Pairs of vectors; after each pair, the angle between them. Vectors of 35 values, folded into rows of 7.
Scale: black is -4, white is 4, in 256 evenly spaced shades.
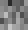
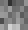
nearly parallel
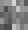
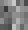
nearly parallel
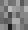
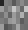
partly aligned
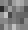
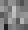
partly opposed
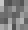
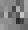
orthogonal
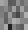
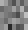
nearly parallel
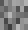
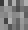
partly aligned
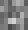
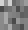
partly opposed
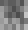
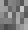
orthogonal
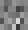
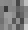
partly aligned
